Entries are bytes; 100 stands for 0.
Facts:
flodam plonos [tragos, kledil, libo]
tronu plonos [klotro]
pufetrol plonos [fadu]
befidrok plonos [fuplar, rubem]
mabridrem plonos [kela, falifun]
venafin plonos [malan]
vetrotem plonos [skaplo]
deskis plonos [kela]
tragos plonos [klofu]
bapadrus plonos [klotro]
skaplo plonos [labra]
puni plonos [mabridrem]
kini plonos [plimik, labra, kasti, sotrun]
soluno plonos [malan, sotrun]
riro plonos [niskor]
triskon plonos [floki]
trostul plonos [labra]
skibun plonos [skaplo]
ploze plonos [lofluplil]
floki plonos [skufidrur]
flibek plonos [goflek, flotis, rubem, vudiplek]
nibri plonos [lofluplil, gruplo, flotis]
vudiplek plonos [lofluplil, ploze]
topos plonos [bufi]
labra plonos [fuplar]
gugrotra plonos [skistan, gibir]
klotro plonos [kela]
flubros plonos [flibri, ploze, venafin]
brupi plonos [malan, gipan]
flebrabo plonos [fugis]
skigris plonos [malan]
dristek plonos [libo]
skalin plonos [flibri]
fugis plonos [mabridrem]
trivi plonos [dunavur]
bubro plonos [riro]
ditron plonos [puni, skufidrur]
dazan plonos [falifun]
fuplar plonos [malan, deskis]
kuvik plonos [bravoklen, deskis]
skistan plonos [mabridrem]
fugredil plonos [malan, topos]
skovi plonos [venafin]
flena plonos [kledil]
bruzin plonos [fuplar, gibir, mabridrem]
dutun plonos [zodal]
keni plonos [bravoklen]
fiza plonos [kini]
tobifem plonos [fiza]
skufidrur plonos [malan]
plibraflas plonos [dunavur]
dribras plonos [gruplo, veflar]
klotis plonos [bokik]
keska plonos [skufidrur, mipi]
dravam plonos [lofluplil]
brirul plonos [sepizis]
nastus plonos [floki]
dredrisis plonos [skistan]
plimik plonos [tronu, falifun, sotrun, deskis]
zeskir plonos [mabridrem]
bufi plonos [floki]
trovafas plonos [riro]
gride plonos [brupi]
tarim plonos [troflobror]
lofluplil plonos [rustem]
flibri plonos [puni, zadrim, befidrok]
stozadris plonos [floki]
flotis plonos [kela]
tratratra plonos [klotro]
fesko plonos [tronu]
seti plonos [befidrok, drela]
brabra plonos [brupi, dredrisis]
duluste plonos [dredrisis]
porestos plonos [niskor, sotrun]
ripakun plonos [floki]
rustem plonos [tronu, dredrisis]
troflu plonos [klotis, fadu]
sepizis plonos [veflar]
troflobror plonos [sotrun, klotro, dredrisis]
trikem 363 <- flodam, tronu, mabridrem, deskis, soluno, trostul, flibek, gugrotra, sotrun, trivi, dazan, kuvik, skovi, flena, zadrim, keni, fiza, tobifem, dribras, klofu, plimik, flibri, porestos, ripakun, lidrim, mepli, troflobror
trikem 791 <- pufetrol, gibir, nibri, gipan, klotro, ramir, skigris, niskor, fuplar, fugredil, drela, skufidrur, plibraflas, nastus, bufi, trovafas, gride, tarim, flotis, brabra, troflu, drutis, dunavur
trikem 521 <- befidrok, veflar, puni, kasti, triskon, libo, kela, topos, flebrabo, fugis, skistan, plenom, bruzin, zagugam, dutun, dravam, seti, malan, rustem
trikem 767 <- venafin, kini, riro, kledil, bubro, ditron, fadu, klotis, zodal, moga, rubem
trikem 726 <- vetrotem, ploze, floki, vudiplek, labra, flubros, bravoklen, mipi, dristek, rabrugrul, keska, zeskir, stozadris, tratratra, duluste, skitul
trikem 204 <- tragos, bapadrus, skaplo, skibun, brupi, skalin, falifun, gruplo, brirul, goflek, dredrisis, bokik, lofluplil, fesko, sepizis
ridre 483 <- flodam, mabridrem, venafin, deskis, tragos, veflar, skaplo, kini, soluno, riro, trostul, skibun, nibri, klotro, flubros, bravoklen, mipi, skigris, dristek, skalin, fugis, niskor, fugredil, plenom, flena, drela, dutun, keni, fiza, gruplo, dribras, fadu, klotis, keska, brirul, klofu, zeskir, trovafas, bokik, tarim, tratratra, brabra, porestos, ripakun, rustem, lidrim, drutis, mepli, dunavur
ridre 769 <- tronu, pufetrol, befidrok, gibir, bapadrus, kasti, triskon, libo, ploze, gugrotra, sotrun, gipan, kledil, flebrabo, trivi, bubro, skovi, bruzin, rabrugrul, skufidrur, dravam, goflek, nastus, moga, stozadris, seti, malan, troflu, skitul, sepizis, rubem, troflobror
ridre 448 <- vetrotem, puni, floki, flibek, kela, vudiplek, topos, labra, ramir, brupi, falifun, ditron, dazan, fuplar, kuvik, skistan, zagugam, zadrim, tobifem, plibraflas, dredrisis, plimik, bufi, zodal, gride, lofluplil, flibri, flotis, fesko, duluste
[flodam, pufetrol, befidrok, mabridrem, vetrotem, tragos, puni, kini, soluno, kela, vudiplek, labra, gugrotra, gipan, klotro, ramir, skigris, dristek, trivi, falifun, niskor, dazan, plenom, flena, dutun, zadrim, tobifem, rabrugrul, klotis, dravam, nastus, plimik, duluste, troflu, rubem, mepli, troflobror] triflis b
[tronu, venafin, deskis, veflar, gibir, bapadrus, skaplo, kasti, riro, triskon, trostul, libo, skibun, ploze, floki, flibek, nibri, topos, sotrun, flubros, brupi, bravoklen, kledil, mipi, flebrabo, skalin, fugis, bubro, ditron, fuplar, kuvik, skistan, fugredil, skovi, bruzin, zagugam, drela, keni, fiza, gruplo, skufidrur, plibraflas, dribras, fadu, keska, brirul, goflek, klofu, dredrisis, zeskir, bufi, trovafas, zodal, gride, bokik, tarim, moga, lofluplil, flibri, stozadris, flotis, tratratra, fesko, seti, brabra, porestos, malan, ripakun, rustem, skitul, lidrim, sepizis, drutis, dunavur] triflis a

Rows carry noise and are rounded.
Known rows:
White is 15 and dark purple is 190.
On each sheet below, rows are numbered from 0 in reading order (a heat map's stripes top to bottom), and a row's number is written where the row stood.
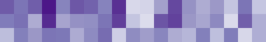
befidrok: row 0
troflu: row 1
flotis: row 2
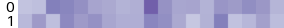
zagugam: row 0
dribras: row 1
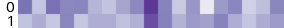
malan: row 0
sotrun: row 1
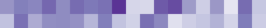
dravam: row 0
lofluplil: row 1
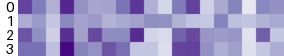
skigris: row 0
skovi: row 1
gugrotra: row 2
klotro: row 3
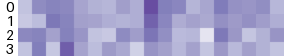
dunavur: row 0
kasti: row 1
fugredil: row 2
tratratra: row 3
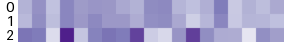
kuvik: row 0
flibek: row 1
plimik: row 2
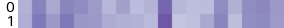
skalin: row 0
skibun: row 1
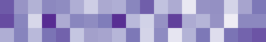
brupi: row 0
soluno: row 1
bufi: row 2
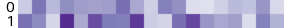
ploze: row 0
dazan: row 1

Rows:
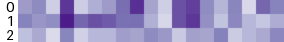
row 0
niskor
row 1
kela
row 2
porestos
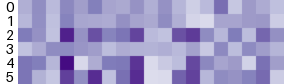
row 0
flibri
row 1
flubros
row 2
falifun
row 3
flebrabo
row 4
kini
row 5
puni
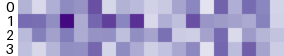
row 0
skistan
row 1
labra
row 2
trostul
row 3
fugis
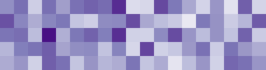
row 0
vudiplek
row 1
skufidrur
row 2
vetrotem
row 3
skaplo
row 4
stozadris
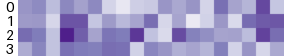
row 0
dredrisis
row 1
floki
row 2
nastus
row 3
deskis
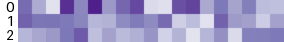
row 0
mabridrem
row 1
fuplar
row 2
triskon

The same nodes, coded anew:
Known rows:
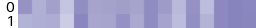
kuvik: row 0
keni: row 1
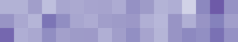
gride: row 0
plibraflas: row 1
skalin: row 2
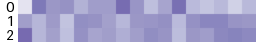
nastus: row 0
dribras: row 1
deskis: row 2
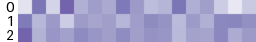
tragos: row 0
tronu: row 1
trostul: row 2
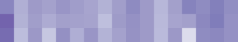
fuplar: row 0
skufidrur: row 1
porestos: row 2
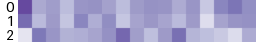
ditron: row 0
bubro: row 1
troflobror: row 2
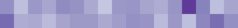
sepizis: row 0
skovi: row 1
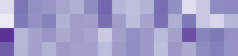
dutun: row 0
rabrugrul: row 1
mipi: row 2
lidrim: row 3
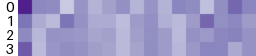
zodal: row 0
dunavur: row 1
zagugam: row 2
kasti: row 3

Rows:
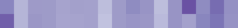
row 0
ploze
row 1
topos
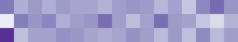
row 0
fugredil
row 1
plenom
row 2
fiza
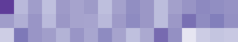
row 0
sotrun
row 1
flotis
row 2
klotis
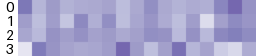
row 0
brupi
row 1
trovafas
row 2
bruzin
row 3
klotro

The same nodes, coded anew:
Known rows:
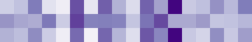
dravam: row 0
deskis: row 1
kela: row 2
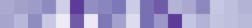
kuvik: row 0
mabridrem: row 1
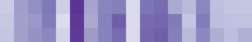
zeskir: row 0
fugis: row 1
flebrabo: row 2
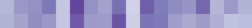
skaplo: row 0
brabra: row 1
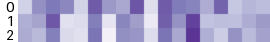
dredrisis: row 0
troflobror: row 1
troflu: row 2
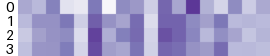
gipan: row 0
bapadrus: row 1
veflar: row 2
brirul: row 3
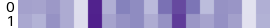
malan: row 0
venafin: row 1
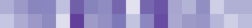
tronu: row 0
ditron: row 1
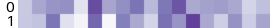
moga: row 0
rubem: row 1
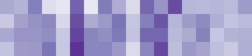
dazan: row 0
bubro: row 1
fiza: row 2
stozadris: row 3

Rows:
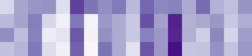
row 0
lofluplil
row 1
falifun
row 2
skigris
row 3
plenom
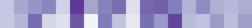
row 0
seti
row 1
dristek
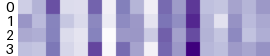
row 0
duluste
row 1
klotro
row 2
niskor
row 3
befidrok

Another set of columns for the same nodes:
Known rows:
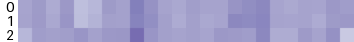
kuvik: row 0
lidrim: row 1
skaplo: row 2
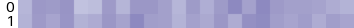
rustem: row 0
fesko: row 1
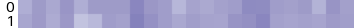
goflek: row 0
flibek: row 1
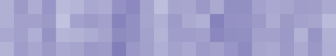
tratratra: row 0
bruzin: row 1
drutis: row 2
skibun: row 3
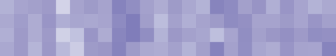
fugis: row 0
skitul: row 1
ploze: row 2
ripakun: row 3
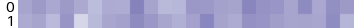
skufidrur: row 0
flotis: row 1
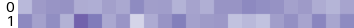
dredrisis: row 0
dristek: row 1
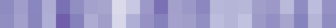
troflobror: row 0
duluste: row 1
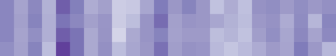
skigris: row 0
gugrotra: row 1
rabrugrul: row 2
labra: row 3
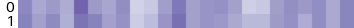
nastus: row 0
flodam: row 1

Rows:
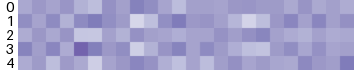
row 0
ditron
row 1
dravam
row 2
tronu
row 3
rubem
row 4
floki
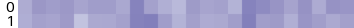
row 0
brupi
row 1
zeskir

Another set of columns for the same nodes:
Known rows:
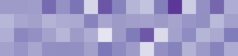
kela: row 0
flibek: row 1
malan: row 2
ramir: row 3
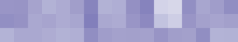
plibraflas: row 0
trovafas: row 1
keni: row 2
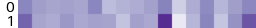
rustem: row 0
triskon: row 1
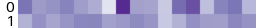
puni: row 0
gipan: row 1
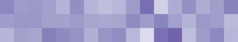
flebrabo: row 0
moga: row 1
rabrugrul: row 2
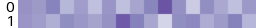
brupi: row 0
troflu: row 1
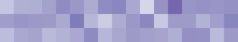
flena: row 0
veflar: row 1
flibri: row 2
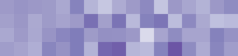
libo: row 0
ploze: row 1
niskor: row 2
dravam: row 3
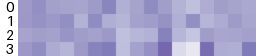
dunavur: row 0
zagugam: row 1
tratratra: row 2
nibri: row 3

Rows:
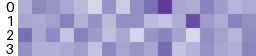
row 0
venafin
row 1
befidrok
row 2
dredrisis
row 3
ripakun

